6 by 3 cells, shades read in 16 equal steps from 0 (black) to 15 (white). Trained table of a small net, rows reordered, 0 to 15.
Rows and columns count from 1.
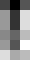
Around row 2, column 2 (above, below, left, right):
0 3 9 13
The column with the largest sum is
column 3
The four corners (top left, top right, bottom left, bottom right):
4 5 13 11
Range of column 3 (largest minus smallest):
10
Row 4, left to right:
8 6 11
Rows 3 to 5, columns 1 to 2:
9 3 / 8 6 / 9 5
